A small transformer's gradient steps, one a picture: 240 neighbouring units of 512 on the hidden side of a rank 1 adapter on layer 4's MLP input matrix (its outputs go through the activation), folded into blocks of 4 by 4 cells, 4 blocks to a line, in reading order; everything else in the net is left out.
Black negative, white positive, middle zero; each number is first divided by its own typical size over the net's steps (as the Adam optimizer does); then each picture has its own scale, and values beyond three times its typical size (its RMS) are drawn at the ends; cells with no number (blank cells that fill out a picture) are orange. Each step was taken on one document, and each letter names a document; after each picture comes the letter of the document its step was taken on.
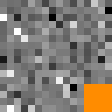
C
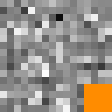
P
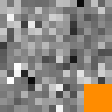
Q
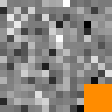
P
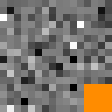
C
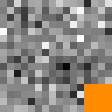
Q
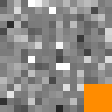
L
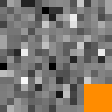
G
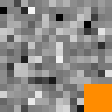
P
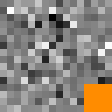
Q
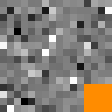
C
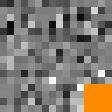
L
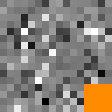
L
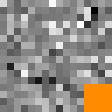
P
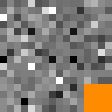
C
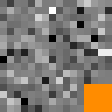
C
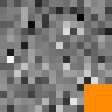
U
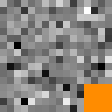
P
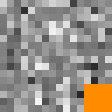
P
